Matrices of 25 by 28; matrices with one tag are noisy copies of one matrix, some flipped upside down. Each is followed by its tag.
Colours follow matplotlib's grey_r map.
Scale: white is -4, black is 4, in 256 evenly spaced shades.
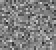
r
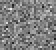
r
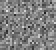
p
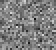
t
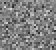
r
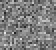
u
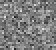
u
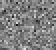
t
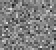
r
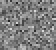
t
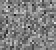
p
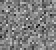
p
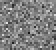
r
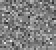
r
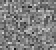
u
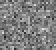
u
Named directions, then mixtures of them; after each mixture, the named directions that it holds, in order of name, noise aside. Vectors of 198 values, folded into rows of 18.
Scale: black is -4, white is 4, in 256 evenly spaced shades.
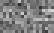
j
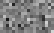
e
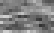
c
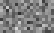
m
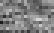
c, j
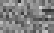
j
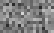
e, j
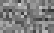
j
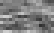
c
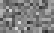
j, m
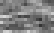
c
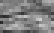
c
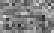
c, e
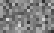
e, m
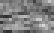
c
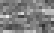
c, j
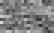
c, m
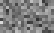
c, m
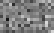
c, e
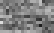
c, m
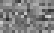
e, j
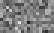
j, m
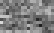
c, m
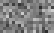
e, j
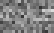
j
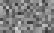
m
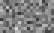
m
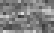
c, j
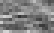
c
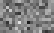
j, m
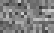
j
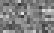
c, j
